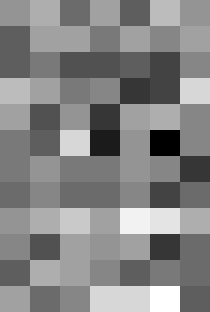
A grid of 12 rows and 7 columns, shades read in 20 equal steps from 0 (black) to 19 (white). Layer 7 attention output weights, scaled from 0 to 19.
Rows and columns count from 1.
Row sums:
76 74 50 70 68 55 63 57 99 63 66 88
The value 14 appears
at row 1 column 6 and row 4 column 1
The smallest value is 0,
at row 6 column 6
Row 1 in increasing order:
7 8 11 11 12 13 14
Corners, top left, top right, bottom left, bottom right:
11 11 12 7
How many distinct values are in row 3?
5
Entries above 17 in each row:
0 0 0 0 0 0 0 0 1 0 0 1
